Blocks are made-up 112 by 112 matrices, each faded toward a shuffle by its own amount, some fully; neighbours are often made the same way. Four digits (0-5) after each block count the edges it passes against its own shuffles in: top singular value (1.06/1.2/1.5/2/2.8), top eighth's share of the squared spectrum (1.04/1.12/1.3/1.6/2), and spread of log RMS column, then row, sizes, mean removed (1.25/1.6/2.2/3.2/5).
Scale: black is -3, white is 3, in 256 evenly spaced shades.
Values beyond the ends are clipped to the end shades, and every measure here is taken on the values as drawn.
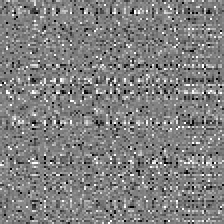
5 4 3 3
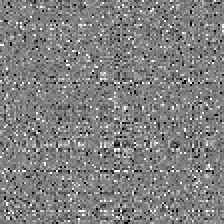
5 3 2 2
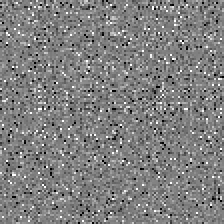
4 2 1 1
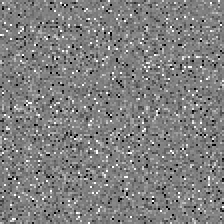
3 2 0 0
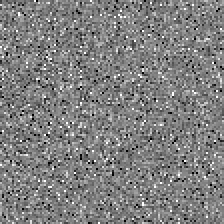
3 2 1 0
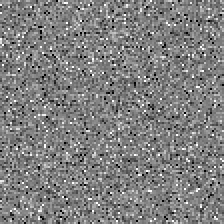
3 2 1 1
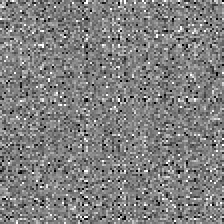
4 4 3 2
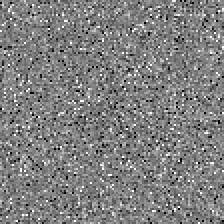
3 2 1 0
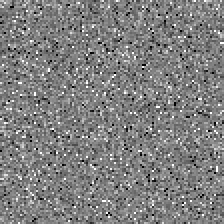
2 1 0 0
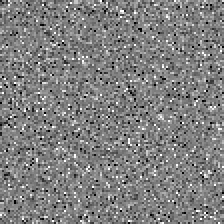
2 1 0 0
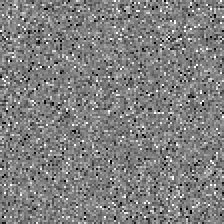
2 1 0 0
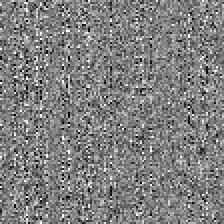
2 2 4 0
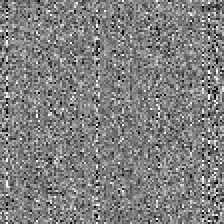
2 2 4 0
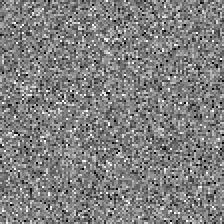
0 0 0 0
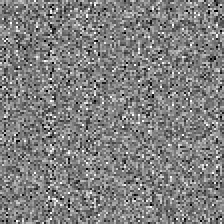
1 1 3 0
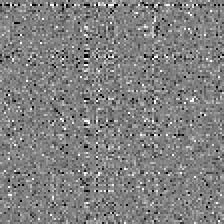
4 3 2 3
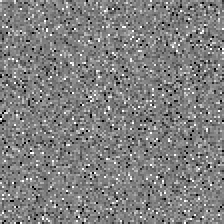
1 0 0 0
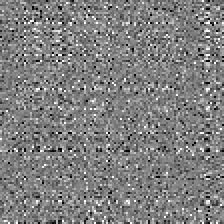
5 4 3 3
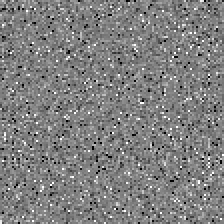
3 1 0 0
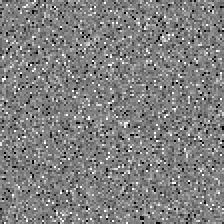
0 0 0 0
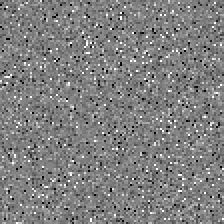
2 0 0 0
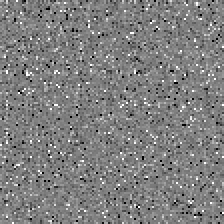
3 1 0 0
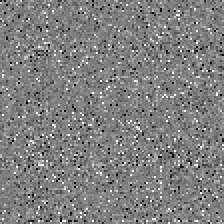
3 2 1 1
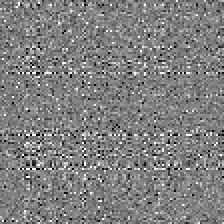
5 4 3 3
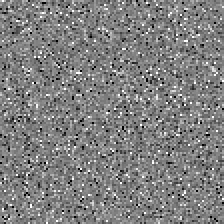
1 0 0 0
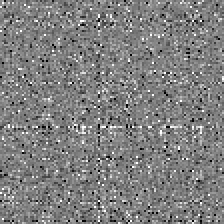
4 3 2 2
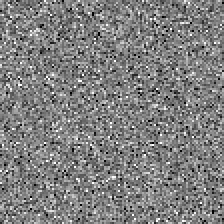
3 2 0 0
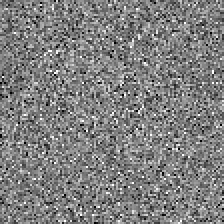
2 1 0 0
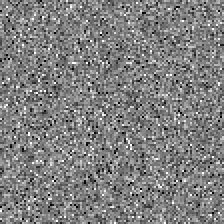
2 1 0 0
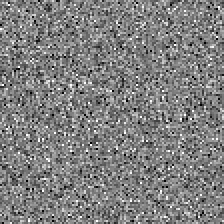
3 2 0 0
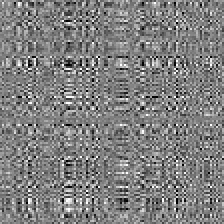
5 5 4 4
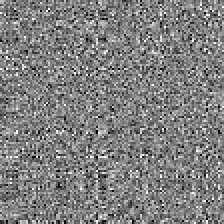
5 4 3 3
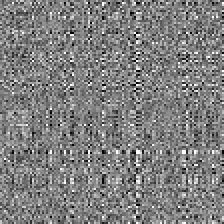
5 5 4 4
